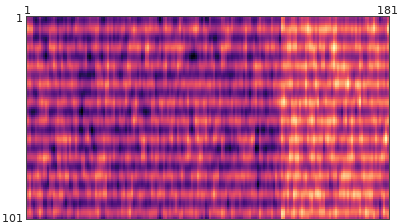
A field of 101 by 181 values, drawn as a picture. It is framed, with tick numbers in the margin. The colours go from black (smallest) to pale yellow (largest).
Seam: vertical, 70% of the way across, the right part higher. Stripes: horizontal, repeating 11 times. Histogram: bell-shaped. Lone odd cells: none. Odd rows or columns: none.
